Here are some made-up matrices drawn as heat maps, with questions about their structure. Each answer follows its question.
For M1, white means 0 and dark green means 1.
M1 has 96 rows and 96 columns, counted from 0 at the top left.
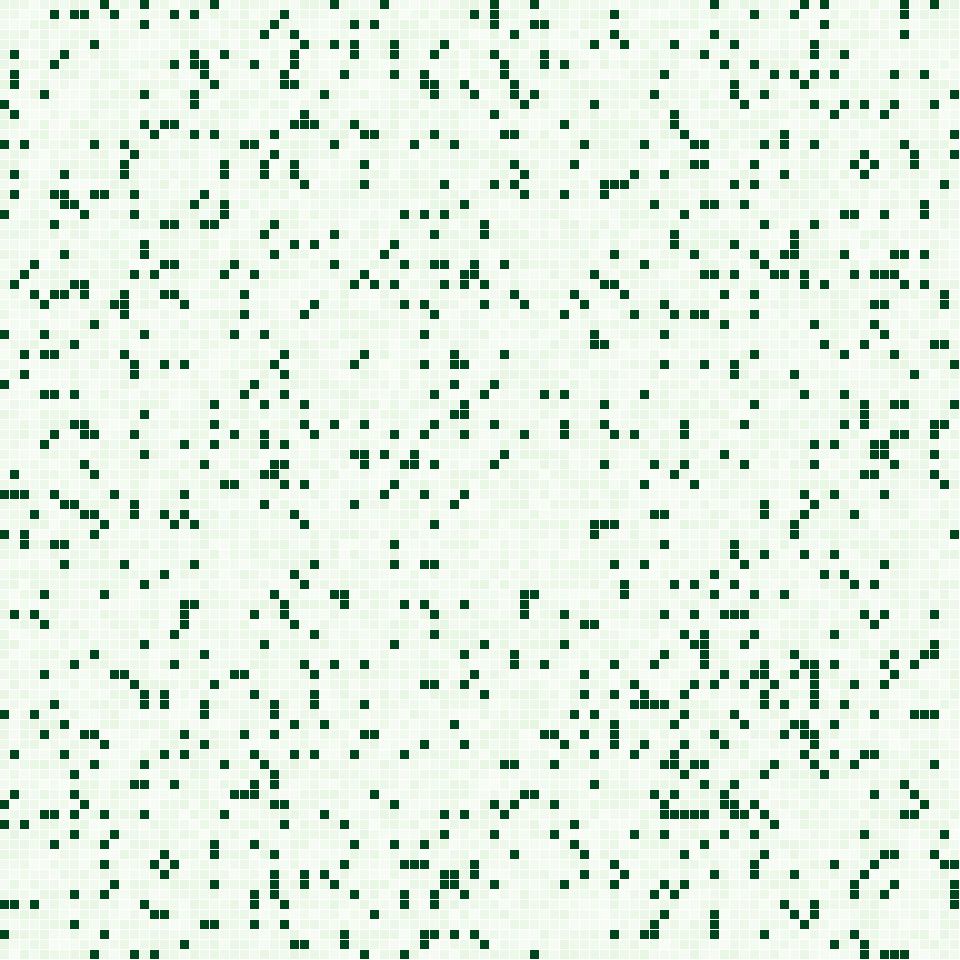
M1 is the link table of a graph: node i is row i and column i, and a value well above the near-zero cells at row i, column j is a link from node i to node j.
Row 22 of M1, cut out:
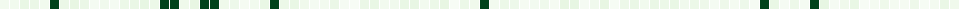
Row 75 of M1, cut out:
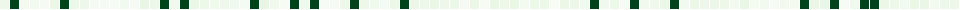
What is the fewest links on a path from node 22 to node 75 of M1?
2
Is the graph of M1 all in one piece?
yes
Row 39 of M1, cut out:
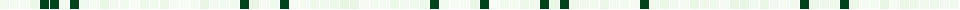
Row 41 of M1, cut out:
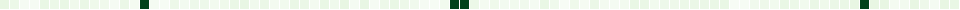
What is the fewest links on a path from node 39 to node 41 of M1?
3
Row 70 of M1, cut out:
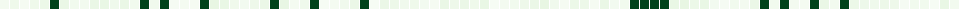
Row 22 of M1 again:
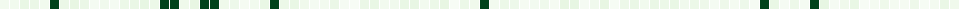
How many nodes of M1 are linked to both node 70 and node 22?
6
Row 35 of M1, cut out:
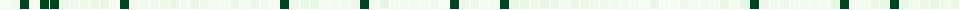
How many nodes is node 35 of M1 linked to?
11
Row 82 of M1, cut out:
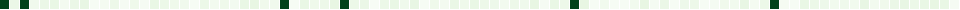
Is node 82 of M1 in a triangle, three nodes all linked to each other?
no
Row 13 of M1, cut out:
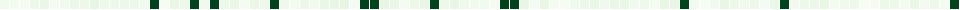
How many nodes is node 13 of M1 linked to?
12
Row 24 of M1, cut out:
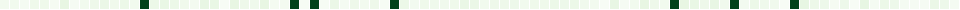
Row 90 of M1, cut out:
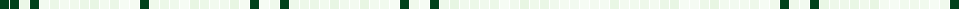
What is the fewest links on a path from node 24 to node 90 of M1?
2
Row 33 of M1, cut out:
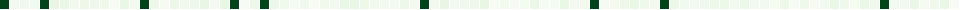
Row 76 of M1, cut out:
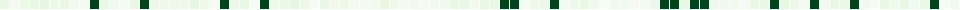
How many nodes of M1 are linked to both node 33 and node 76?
3
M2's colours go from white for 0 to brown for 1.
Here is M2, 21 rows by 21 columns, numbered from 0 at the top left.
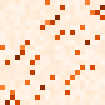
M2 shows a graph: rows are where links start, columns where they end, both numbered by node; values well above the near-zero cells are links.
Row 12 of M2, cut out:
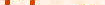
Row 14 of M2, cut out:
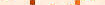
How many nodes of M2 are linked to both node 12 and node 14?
1
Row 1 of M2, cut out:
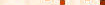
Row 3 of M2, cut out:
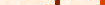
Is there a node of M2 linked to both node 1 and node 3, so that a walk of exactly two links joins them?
yes
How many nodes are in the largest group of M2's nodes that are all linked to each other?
2
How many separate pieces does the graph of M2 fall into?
1
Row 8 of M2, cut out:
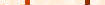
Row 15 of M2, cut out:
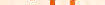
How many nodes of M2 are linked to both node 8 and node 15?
0
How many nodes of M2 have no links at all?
0
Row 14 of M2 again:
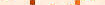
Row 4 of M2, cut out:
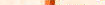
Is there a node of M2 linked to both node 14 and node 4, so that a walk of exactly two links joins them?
no
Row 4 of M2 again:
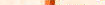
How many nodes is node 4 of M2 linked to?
2
